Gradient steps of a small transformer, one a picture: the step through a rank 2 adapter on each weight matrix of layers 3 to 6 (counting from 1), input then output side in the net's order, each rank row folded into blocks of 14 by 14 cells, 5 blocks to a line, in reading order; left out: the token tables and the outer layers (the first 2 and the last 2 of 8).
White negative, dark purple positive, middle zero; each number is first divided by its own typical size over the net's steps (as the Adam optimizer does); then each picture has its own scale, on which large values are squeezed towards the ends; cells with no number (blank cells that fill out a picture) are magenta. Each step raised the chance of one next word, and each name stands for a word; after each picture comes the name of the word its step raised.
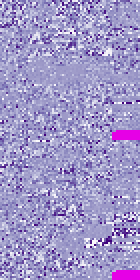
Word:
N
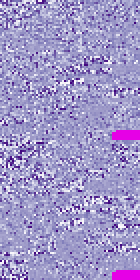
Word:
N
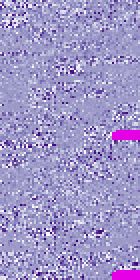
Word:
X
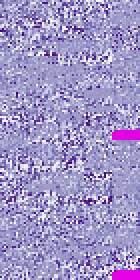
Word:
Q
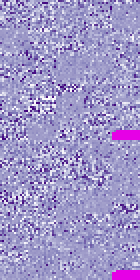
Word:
X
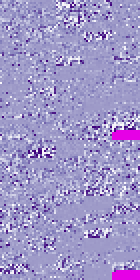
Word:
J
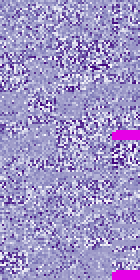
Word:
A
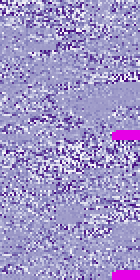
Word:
A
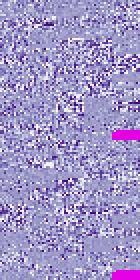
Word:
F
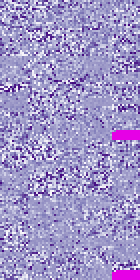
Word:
F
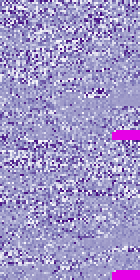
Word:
X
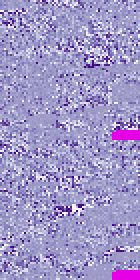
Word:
N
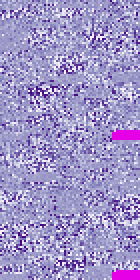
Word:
A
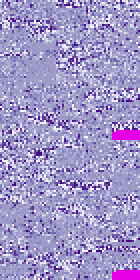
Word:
A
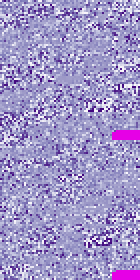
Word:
F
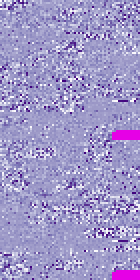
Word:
N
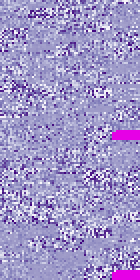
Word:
Q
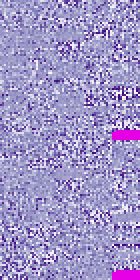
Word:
A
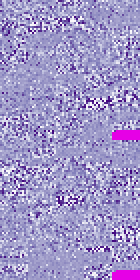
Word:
Q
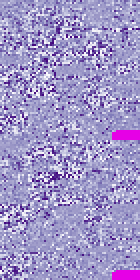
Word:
F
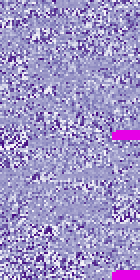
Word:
A
